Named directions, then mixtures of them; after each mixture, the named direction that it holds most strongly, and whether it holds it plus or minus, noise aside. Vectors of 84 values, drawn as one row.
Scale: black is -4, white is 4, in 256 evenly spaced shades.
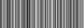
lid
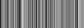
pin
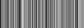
pin, plus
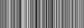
lid, minus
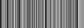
pin, plus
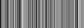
pin, plus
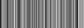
pin, plus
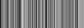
pin, plus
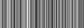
lid, minus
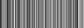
lid, plus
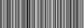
lid, plus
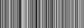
pin, plus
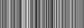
lid, minus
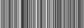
pin, minus
